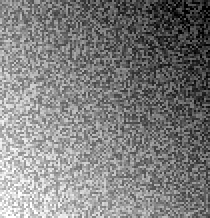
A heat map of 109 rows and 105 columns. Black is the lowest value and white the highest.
Ninth with the lowest average: top right. Mirror symmetry: none. Slope: up to the bottom left. Ninth with the highest average: bottom left. Stripes: none. Grain: fine.
